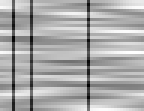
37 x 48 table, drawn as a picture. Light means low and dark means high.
Odd lines: columns 5, 11 and 30. Histogram: skewed, a long tail of high values. Average level on the scale: 30%.
